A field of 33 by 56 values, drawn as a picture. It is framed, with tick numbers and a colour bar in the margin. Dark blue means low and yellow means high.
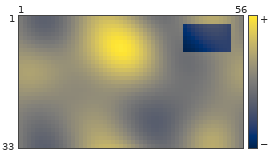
Roughest part: top right. Mirror symmetry: none. Ninth with the lowest average: top right. Odd patch: lower, in the top right. Ninth with the highest average: top middle.
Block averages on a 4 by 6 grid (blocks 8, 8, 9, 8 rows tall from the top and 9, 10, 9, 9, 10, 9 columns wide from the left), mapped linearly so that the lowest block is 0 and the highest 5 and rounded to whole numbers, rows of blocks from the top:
1 2 5 3 0 1 / 3 3 5 3 1 2 / 2 2 2 1 1 2 / 1 2 3 1 2 3
